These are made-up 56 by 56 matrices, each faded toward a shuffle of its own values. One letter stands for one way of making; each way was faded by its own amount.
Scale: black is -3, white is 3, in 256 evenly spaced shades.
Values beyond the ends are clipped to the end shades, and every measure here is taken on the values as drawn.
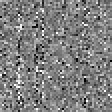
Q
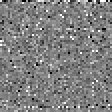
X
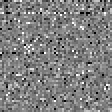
X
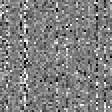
Q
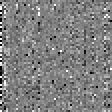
Q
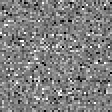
X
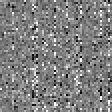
Q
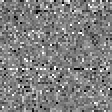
X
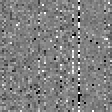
Q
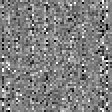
Q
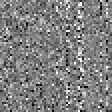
Q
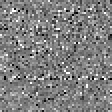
X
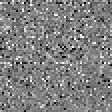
X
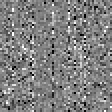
Q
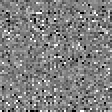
X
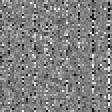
Q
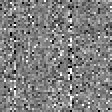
Q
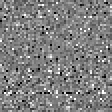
X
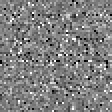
X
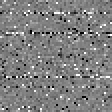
X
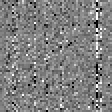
Q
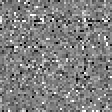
X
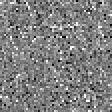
X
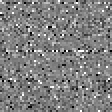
X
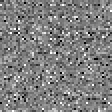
X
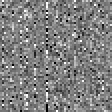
Q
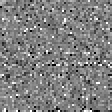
X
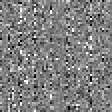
Q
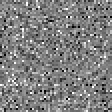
X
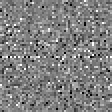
X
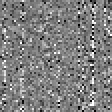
Q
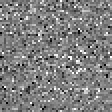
X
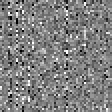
Q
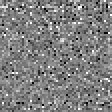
X
